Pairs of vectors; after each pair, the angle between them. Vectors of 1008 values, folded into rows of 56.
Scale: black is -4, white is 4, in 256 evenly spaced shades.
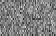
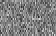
nearly opposite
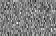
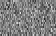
nearly parallel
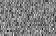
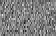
partly aligned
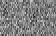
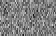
nearly parallel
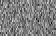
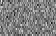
partly aligned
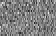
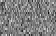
partly opposed
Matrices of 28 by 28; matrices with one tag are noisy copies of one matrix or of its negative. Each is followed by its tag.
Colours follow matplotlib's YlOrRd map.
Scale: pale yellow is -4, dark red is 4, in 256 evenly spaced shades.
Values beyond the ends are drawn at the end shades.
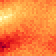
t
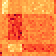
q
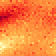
t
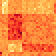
q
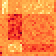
q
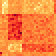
q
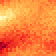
t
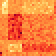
q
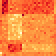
q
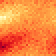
t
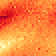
t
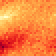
t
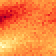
t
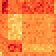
q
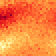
t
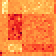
q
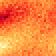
t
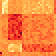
q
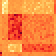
q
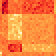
q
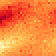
t
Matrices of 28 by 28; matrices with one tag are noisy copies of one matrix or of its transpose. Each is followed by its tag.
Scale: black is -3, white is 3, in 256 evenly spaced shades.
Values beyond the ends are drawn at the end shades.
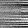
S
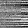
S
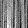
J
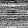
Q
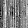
Q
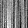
J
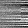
S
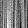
J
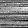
J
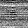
Q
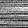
J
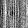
Q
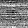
Q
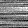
J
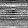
Q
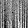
S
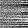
S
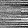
S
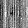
Q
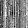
Q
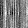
Q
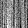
J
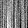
J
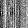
Q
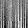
S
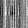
Q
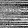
S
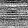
Q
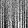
S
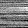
J
